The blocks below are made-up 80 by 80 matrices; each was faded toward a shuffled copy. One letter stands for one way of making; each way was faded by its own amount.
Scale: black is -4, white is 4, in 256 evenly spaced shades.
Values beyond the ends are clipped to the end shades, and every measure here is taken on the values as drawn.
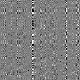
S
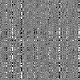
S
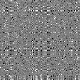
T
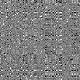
T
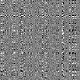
S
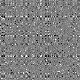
T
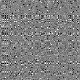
T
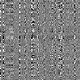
S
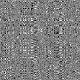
T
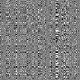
S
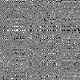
T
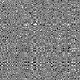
T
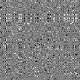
T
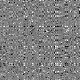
T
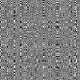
S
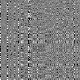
S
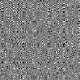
T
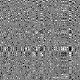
T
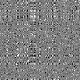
T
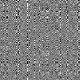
S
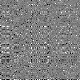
T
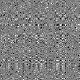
T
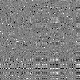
T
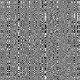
S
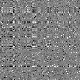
T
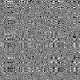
T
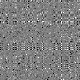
T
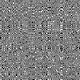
T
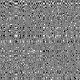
T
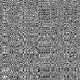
T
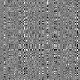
S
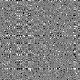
T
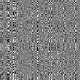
S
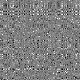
T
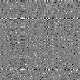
T
